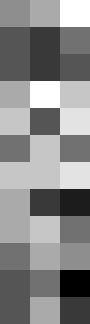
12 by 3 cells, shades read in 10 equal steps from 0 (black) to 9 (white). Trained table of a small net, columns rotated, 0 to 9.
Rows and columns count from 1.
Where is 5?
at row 1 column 1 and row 10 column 3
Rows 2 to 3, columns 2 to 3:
2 4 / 2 3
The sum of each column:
57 61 55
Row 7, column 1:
7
